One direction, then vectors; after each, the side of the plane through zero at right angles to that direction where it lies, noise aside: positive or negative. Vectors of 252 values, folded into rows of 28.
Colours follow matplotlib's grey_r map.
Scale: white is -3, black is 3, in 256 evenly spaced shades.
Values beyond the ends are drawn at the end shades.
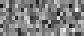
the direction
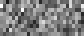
negative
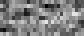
negative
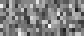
negative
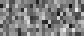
positive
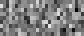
negative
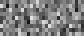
negative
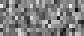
negative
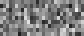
positive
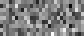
positive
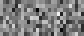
negative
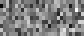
positive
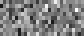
positive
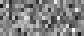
positive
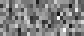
positive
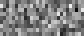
negative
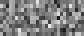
negative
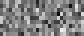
positive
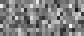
negative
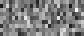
positive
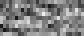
positive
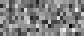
positive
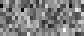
positive
